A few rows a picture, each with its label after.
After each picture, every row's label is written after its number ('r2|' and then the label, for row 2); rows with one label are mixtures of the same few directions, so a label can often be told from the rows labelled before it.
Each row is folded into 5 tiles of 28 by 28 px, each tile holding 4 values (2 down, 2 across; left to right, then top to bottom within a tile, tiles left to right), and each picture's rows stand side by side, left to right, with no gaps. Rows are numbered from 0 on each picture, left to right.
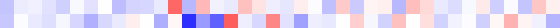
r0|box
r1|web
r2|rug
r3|box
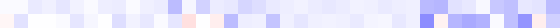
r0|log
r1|web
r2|log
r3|log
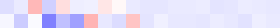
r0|web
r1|log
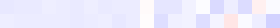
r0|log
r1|box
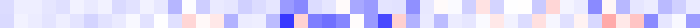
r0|box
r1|web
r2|log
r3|rug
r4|web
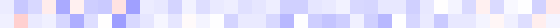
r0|rug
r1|web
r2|log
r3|rug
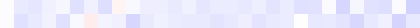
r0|box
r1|rug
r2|rug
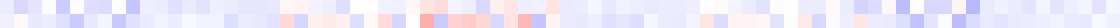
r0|rug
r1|web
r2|log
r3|log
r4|web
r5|log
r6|rug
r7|rug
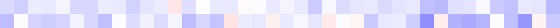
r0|log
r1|web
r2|web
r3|log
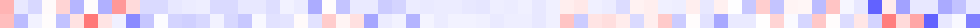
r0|box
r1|log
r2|web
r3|log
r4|log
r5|rug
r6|web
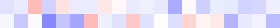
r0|web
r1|web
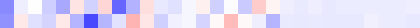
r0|box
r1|box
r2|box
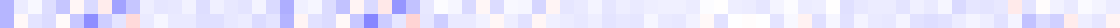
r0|box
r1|rug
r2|box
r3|rug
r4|web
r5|log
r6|box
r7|web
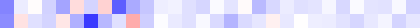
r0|box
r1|box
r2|rug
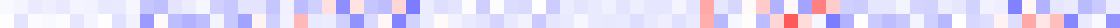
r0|log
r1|log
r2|rug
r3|rug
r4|rug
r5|box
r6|log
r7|web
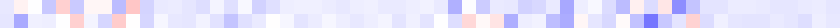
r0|rug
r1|box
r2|log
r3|web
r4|box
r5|log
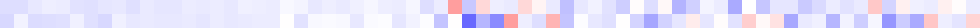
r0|log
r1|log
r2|log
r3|web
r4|box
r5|web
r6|web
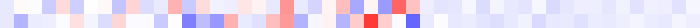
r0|rug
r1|web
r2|box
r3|rug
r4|rug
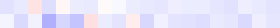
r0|web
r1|log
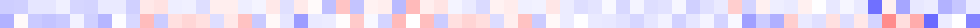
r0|log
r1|log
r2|rug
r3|log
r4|rug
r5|web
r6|web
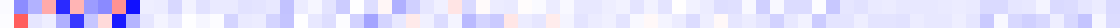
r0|rug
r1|web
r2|box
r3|web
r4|box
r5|rug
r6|log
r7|log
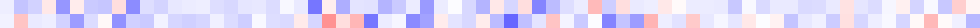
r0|rug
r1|log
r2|web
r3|box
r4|web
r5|web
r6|box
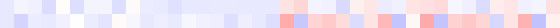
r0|rug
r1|web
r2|log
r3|log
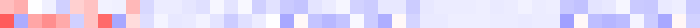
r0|log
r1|box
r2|log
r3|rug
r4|log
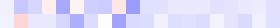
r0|rug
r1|log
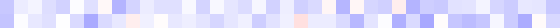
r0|box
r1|rug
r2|rug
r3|log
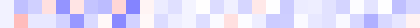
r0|rug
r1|box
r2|box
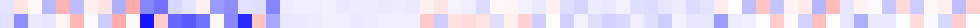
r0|rug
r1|log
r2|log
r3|log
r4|log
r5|rug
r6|rug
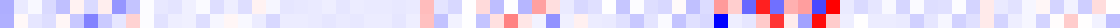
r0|box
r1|box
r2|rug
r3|box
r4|rug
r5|rug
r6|rug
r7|box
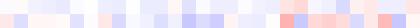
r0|log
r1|web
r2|log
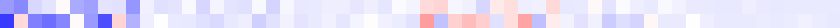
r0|log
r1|rug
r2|box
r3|log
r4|web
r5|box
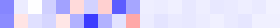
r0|box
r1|rug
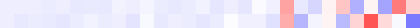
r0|box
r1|box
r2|box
